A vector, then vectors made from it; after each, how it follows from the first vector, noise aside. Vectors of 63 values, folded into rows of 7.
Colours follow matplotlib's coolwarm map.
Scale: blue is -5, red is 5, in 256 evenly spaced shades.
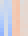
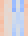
wrapped around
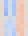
wrapped around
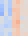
wrapped around
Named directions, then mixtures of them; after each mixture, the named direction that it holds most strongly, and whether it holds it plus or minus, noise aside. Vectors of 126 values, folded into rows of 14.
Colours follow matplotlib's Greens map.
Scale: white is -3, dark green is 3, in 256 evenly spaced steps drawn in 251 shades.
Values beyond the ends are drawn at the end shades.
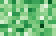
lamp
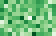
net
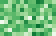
net, plus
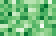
lamp, minus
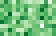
lamp, minus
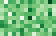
net, minus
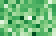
net, plus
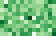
net, minus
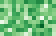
lamp, plus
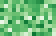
net, plus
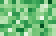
lamp, plus
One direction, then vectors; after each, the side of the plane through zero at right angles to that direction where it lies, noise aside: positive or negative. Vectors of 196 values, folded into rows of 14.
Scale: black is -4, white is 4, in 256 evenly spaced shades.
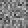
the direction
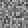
positive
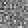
negative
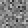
negative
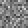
positive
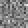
negative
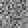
negative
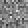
negative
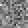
negative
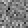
negative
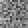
negative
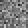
positive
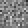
positive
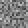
negative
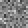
negative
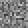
negative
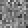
positive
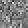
negative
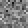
negative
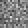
positive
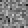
positive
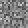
negative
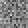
negative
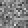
positive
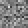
positive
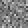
negative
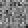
positive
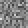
negative
